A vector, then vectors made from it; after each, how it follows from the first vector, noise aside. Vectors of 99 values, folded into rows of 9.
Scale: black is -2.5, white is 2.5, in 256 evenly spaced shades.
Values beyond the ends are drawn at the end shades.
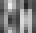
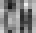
negated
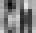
negated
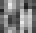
copied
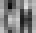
negated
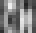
copied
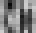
negated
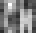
copied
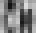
negated
